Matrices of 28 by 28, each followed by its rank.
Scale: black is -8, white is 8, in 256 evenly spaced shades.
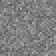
full rank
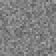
full rank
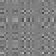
two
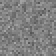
full rank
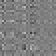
three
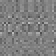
three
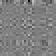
three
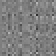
three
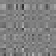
two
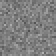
full rank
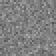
full rank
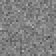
full rank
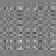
two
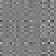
two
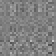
three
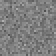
full rank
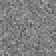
full rank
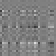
two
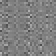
three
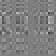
two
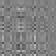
two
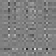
two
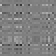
two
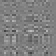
three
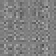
three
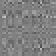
three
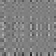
two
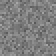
full rank
